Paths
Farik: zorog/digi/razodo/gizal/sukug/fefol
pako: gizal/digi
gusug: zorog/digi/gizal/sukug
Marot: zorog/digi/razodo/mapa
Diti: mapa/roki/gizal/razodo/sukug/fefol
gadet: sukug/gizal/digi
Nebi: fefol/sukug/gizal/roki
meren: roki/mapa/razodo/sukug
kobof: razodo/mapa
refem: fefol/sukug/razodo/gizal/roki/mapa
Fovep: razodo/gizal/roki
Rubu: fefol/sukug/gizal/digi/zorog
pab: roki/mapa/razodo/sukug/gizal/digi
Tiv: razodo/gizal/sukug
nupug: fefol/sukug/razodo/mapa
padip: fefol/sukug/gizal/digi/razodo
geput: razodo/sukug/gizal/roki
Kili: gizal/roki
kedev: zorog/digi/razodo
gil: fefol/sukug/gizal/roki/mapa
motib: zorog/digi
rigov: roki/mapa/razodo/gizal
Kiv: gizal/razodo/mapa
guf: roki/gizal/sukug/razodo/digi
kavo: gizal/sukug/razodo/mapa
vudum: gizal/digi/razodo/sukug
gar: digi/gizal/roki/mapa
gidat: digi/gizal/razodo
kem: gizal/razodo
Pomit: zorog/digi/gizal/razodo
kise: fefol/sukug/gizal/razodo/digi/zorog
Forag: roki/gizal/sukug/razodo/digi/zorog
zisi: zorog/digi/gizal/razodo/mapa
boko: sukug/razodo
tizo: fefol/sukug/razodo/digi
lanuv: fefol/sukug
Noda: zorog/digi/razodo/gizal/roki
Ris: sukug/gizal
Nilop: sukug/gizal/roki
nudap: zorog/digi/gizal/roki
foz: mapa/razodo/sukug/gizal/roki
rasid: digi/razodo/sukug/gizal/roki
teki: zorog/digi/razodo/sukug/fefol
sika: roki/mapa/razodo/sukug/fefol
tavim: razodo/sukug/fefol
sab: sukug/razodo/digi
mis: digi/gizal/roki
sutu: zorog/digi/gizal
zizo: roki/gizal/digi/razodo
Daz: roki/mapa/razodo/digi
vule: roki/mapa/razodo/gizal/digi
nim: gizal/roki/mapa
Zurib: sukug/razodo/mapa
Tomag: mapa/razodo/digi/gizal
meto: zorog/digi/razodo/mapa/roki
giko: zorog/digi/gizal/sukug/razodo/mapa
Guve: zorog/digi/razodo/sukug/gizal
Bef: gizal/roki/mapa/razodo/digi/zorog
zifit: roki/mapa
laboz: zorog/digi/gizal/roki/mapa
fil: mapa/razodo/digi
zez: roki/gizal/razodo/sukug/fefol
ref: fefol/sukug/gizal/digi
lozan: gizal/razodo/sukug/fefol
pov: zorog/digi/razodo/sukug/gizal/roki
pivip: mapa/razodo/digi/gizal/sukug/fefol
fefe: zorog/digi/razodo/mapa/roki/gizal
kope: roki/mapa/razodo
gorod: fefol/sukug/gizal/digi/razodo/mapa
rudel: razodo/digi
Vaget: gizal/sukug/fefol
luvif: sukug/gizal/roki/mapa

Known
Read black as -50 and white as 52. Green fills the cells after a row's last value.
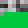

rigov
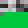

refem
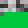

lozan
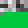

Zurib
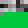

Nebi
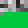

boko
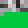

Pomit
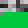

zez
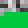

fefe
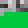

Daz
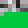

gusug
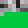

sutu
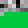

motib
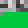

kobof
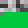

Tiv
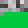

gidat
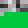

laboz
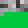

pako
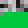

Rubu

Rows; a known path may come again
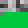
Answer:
kem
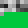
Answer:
pab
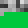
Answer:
zizo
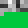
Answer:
meto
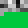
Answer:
kedev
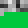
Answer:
laboz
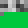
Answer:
Kiv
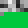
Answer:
Farik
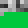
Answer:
Daz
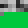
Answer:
Vaget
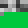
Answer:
geput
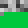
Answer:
vudum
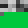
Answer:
refem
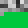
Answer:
rudel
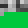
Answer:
kope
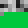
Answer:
Rubu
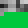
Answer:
Kili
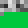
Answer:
Tomag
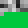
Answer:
gusug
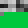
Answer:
gil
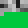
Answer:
sutu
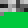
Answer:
zez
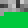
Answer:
pako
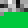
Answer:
teki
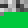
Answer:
Zurib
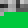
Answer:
zifit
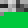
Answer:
sika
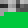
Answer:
nim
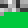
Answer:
pov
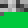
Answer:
lozan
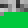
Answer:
gadet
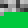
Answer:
guf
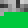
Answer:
mis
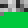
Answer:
kise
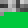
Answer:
Fovep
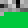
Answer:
motib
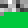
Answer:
giko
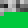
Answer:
vule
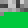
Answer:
gidat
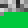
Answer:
sab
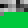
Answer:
Nebi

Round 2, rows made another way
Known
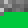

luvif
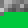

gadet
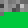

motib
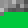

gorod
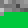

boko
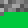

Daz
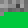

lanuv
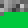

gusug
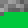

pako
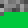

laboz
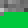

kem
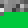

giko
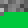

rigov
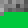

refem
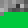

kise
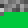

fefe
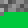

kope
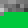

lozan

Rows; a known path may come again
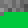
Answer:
Kili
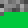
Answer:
laboz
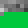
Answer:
lozan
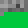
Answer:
lanuv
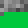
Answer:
mis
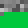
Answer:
Pomit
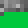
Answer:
gar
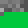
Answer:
nim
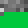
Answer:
Bef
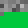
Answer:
motib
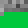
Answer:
nupug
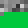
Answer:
Farik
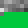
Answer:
vudum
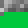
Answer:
gadet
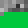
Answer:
kise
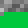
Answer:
Ris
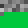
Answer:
Marot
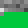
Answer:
Tiv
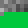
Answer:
zez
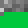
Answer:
luvif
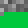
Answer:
sika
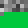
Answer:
pov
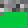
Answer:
Guve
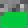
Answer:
sutu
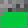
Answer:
Nebi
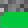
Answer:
rigov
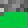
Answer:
vule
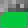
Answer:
padip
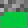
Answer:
Daz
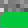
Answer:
Zurib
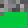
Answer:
nudap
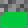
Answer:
kope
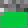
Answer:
geput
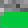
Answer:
boko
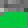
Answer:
kem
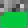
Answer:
gusug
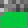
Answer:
Forag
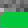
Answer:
Fovep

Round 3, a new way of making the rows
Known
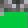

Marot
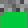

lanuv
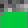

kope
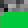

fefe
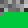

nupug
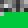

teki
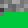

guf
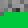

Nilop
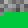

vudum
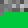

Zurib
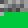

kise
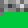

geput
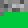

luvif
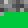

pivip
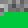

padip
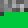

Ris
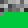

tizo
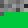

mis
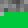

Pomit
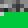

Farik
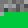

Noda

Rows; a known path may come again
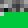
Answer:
Farik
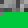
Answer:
Guve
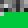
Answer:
teki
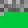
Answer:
gorod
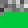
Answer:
refem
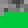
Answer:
Pomit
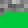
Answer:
guf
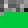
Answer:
tavim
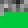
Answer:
kedev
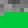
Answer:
zizo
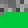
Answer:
lanuv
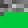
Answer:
gar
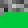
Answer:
laboz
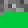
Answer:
fil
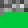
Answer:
kobof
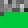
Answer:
Ris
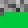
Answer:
Nebi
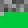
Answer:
zisi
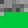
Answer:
Forag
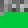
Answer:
Zurib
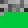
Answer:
tizo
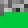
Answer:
Kili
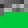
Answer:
zifit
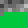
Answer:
kope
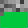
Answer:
gil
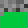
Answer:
nudap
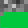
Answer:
Tomag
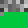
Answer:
nupug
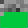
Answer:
Rubu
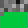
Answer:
sutu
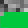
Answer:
Bef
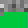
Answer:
padip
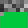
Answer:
sika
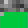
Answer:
pivip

